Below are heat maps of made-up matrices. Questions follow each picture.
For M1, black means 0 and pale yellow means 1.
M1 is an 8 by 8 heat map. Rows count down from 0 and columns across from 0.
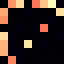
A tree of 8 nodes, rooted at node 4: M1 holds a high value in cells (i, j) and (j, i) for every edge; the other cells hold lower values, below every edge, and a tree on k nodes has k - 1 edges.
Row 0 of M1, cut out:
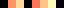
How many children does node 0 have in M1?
4
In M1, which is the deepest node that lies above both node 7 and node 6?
0
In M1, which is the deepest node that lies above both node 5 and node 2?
0
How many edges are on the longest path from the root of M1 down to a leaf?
3
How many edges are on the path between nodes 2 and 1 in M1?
2
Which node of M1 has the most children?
0
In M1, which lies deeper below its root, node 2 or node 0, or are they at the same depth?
node 2
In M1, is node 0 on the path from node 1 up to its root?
yes
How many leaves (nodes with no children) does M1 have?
4
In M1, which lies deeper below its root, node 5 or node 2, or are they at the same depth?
the same depth
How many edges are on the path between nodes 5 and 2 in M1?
2
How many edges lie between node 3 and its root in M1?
3
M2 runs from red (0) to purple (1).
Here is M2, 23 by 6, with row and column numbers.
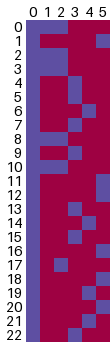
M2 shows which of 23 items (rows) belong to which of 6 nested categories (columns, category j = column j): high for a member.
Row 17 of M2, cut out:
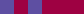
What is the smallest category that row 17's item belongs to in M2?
2
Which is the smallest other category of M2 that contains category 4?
0
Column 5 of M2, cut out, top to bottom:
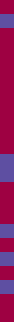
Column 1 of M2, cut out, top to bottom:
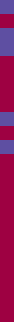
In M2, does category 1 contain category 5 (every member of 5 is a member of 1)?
no
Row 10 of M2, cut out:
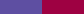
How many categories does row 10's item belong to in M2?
3
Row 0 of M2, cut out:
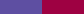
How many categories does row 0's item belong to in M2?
3
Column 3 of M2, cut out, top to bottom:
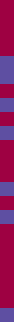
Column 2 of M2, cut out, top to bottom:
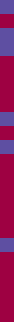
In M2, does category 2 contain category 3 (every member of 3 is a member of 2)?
no
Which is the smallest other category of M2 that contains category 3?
0
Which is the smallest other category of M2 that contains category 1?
2
